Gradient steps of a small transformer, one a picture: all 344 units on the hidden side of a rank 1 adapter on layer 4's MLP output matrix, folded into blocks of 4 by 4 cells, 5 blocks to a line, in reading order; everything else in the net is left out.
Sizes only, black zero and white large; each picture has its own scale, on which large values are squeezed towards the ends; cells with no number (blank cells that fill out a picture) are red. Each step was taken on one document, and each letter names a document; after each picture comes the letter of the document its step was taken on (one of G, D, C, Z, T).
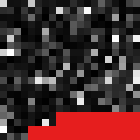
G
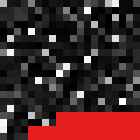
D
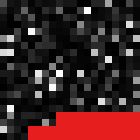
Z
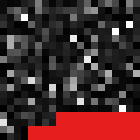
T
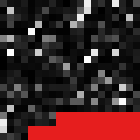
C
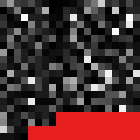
T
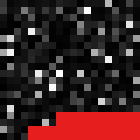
Z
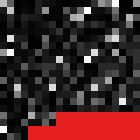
C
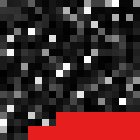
D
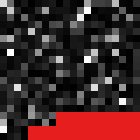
C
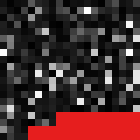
G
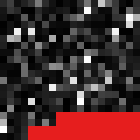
T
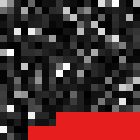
D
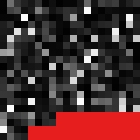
T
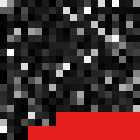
D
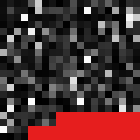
T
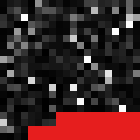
T
